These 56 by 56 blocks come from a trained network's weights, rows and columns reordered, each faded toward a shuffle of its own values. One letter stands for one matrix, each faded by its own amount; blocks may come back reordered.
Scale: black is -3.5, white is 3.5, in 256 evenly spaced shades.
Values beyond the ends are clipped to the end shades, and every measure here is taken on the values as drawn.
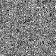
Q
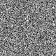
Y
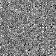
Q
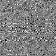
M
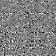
M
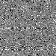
M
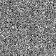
Q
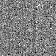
Q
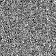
Q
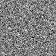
Y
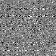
M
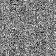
Q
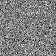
Q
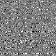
M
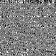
M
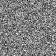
Y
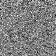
Q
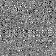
M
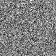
Y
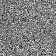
Q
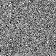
Y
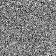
Y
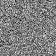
Y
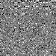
M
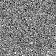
Y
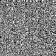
Q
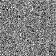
Q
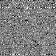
M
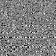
M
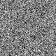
Y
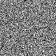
Y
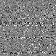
M
